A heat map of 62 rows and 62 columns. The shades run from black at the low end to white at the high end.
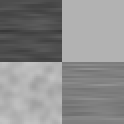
The table splits into 2 rows of 2 panels. Panel 1,1: low, streaked across, faint in contrast. Panel 1,2: high, flat. Panel 2,1: high, blotchy, faint in contrast. Panel 2,2: middling, streaked across, faint in contrast.
